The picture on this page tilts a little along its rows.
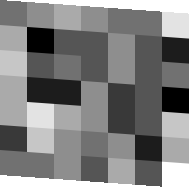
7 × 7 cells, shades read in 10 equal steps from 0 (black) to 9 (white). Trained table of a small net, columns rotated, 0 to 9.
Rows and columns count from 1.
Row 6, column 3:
5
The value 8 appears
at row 1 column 7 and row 5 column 2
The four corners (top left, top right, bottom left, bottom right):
4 8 4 9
